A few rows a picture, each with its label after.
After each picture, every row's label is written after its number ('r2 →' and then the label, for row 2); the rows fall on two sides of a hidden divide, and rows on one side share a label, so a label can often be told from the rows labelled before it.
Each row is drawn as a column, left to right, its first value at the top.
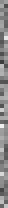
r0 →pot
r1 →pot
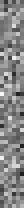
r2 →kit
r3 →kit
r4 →pot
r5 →pot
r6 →pot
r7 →pot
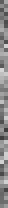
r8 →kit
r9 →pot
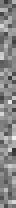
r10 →pot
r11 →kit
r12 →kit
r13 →pot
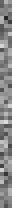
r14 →kit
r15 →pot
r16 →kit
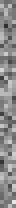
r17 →pot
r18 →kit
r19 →kit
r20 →pot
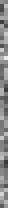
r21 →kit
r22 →pot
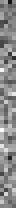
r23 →pot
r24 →kit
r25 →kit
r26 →kit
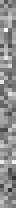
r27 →pot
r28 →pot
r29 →kit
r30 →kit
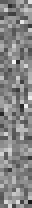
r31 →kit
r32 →kit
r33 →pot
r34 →kit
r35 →pot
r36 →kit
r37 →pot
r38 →kit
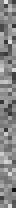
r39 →kit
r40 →kit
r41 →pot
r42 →kit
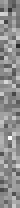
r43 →kit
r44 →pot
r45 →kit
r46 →pot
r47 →pot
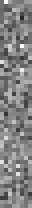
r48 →kit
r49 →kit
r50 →kit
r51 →pot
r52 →kit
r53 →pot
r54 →pot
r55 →pot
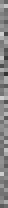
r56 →pot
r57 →kit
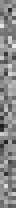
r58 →kit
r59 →pot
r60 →kit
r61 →kit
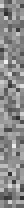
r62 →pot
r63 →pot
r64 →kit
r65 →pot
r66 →kit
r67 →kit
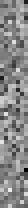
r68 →kit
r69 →kit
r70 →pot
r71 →kit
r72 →kit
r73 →pot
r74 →kit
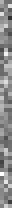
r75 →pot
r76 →pot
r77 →kit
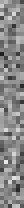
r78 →pot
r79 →kit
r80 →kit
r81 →kit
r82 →pot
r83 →kit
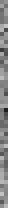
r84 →kit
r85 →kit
